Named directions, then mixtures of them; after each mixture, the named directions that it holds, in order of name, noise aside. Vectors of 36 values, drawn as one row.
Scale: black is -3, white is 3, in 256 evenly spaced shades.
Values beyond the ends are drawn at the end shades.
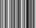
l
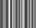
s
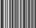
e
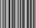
l, s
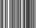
e, l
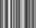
l, s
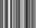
l, s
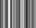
l, s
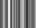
l, s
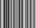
e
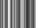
l, s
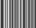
e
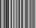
e, s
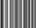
e, s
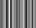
s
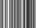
e, l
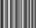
e, s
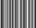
e, l
